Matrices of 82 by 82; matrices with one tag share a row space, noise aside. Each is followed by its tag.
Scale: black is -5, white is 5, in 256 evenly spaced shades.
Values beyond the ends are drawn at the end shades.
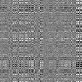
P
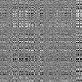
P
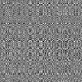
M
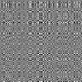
M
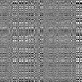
P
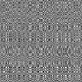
M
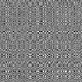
M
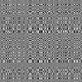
M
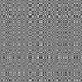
M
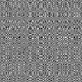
M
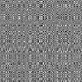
M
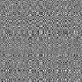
M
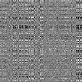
P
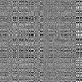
P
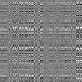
P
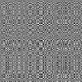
M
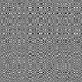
M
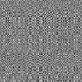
M
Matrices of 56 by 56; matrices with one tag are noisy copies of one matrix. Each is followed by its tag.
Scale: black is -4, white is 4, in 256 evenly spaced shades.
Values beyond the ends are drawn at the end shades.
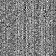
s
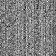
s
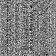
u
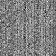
s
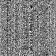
u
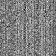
s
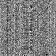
u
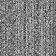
s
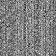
s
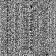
u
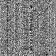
u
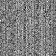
s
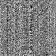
u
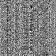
u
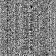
u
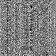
u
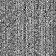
s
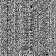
u
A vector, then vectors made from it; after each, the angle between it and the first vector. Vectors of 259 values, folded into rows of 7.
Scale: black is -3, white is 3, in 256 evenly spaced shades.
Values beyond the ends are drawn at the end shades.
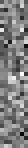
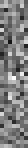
nearly parallel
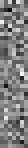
orthogonal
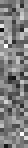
nearly opposite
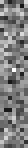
partly opposed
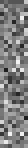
partly opposed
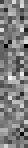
nearly parallel
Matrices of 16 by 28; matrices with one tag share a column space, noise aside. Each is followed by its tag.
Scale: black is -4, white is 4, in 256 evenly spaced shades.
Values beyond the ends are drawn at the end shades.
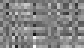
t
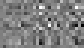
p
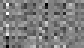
t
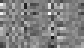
t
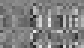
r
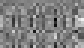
r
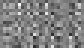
t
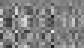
r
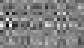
p
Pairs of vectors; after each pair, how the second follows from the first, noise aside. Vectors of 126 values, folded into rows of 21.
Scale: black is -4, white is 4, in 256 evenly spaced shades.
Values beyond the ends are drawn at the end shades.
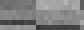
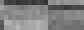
reversed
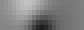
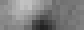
copied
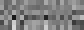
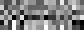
scaled up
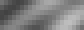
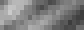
reversed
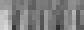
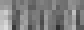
copied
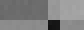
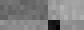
copied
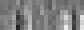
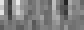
reversed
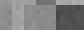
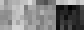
scaled up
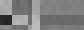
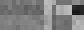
reversed
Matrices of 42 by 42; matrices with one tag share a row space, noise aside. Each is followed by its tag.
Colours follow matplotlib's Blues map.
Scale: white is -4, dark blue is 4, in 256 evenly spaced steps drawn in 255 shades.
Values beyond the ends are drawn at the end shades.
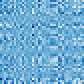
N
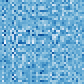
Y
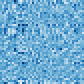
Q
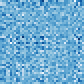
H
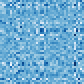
H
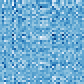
Y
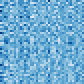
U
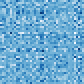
H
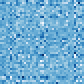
H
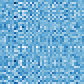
Q
